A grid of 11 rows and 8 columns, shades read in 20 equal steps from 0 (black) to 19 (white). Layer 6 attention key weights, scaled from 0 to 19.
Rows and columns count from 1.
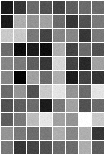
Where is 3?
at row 5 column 7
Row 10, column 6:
10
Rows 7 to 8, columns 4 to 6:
15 17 11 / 2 9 12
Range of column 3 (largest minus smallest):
12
